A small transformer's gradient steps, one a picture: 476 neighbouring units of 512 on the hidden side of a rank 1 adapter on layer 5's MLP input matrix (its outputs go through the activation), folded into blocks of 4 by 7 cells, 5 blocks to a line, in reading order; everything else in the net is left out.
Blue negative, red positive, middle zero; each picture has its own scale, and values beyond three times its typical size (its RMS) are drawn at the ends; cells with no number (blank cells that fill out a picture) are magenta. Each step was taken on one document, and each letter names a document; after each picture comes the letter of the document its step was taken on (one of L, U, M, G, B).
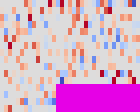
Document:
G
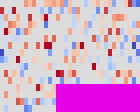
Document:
G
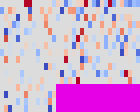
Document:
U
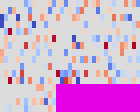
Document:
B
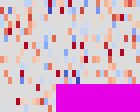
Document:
B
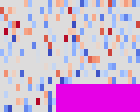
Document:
U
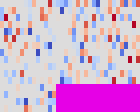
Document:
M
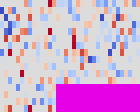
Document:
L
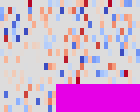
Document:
U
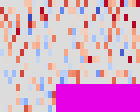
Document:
M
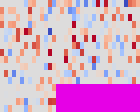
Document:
G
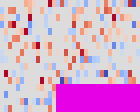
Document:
G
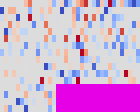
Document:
U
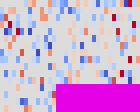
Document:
M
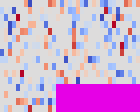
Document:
L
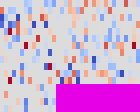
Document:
B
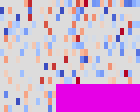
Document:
U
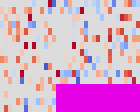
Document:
B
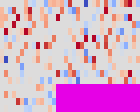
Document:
G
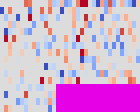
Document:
U
